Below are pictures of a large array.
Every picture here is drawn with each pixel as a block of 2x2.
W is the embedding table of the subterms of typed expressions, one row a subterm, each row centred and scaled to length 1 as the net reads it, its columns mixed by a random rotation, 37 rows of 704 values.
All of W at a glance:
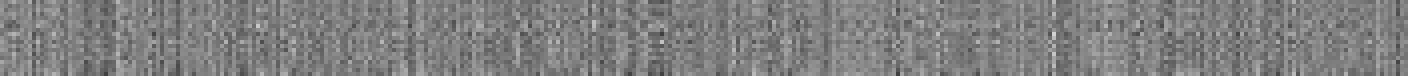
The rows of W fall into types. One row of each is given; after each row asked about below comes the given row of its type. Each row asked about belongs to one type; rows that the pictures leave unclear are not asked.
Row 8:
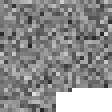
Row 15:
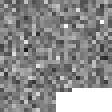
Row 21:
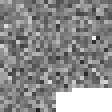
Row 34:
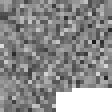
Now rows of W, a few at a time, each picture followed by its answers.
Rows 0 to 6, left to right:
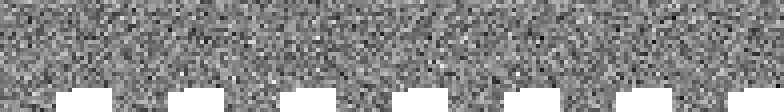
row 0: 8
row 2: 21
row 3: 34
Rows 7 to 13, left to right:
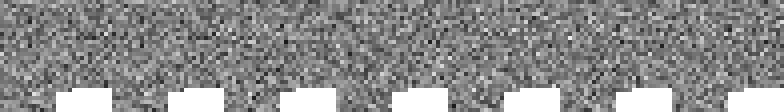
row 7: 8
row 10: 34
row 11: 34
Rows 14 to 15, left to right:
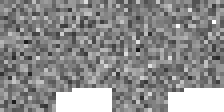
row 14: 34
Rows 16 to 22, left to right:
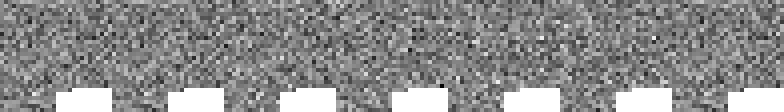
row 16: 8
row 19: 21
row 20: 21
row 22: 8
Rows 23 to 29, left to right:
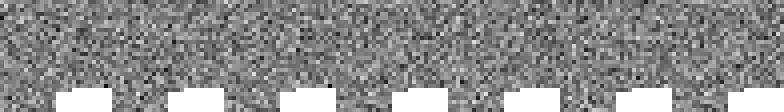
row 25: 21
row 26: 8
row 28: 15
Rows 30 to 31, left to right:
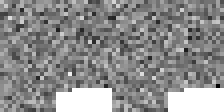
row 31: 21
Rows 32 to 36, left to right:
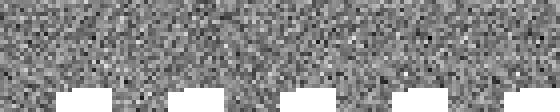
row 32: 34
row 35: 8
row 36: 8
